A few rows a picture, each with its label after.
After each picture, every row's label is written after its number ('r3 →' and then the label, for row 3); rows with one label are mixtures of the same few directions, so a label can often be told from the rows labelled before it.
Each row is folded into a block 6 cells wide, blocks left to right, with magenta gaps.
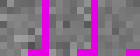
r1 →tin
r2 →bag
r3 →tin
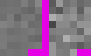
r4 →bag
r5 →tin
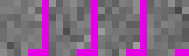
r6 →bag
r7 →tin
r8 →bag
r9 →bag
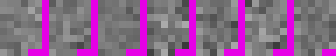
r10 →bag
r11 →tin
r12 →bag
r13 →bag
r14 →bag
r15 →tin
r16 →bag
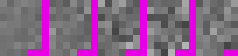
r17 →tin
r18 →bag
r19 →tin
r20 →bag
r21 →tin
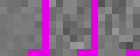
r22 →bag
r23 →tin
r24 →tin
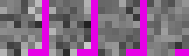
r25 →bag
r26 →bag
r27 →bag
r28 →tin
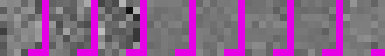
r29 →bag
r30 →tin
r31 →bag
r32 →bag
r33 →bag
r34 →bag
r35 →bag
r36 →tin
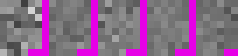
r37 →bag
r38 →tin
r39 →tin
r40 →bag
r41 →bag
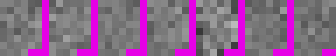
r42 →tin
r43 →tin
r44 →tin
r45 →bag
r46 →bag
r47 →bag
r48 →tin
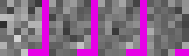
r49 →tin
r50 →tin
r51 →tin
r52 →bag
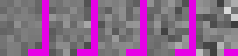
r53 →bag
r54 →bag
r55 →tin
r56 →tin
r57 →bag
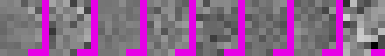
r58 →bag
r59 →bag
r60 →tin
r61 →tin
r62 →tin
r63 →tin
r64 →bag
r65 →tin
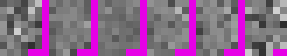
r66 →tin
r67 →bag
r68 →tin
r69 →bag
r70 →bag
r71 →bag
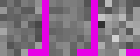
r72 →bag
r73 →bag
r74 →tin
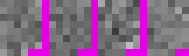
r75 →bag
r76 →tin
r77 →tin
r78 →bag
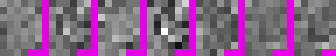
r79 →bag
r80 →tin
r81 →tin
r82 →tin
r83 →bag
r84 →tin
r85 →tin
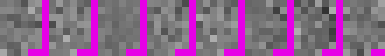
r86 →bag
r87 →tin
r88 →bag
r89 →tin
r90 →tin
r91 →bag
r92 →bag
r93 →bag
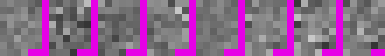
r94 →tin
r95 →tin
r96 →tin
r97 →bag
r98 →tin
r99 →tin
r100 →tin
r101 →tin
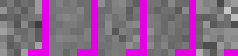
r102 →bag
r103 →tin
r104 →tin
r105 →bag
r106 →bag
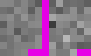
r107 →tin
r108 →tin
